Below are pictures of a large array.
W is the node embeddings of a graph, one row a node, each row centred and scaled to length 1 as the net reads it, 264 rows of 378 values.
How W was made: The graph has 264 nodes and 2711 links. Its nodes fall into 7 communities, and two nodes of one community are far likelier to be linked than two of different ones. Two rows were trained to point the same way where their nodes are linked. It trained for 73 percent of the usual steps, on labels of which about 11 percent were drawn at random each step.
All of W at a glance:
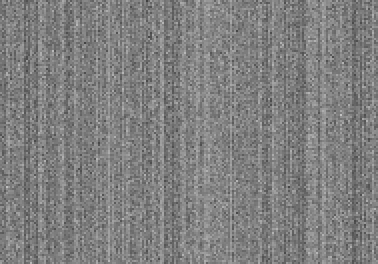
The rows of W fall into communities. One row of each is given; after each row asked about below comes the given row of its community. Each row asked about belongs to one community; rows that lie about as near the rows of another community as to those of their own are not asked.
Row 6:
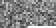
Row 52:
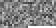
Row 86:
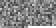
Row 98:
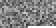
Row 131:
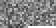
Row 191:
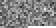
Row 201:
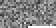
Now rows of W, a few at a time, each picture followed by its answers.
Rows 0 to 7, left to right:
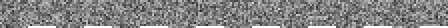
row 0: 201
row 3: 191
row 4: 6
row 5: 201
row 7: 86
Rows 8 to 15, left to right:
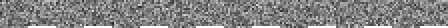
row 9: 191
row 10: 52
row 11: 98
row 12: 86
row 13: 131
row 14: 52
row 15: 201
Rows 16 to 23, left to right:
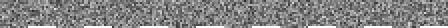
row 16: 131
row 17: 52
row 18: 52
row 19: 191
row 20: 191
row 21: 6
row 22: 6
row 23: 6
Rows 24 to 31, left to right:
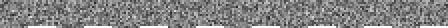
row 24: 86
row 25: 6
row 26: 131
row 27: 201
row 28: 6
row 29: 86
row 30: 52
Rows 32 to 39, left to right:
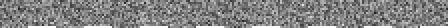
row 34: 86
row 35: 52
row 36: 86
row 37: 6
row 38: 191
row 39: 98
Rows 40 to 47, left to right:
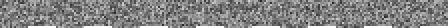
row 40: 131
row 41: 86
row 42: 86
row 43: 201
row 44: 6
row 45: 131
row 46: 131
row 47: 201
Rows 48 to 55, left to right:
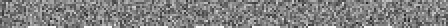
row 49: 131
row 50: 52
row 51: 131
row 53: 52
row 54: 191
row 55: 191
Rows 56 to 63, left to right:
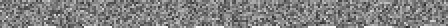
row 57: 201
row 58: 52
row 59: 191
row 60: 86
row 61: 86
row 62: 201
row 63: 98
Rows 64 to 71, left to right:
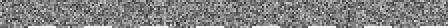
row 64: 98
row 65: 86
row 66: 52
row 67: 191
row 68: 98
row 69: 201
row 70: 201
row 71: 52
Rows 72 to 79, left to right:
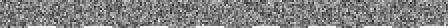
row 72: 191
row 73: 191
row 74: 6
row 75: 86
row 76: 201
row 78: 6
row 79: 86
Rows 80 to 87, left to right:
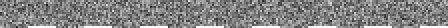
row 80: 86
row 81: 86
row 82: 131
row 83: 98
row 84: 52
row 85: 52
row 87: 98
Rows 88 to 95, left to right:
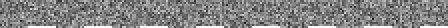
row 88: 86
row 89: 52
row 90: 191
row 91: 52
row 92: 201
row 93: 201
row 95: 6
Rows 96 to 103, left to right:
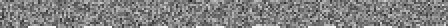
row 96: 6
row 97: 86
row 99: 191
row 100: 86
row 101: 98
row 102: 6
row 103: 131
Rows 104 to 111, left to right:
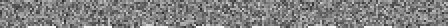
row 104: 86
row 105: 86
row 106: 201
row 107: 131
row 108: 6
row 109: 201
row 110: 52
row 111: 98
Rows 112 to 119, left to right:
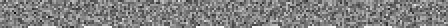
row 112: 98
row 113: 6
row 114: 52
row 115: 191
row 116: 191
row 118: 86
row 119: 131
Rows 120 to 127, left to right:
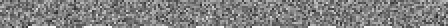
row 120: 201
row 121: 86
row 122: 98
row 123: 86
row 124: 6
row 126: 52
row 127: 52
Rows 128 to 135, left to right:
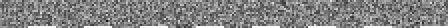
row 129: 98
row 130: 98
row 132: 131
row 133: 52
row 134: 86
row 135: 131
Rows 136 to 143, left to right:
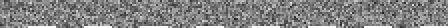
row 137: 201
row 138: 6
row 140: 86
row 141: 98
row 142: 201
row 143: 201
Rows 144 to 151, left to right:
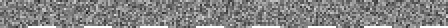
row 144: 201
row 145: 6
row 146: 86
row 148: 86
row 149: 191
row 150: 201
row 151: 52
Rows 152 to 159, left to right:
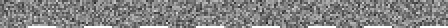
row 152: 86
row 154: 6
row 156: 191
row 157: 201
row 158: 6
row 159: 52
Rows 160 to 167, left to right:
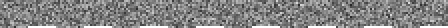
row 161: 191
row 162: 86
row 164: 201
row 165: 131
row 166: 52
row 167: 6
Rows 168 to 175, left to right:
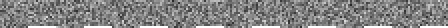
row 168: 201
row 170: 52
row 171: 201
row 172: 6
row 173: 86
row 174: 52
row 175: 52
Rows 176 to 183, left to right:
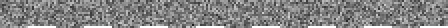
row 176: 191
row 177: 131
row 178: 52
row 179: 52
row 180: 6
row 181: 191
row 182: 86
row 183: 6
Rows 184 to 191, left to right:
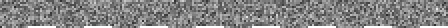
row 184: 131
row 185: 86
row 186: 191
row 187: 191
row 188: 131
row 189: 98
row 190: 52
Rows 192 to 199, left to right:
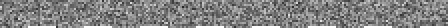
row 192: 131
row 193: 52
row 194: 191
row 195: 131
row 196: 131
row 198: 6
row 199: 6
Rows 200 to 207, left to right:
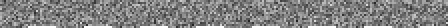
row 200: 131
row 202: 191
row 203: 191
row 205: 86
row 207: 6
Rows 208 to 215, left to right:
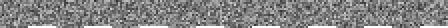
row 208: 131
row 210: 86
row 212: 52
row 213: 52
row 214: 191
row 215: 201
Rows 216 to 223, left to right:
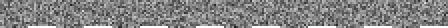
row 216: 6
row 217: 86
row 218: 6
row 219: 201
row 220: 131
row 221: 52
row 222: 52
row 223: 131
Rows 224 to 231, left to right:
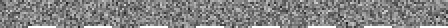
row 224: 201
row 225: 191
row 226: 86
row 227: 6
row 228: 191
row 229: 131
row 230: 131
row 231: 52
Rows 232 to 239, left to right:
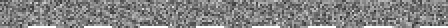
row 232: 86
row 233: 98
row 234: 6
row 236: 86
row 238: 86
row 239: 6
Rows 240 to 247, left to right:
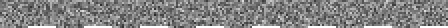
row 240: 52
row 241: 201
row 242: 131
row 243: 6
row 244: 201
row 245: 52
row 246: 191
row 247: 52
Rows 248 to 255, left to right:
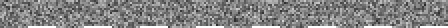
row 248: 52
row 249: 86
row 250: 131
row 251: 52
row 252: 86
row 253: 131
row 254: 86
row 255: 6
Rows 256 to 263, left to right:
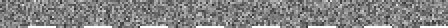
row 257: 98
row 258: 201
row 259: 191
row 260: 86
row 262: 98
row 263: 131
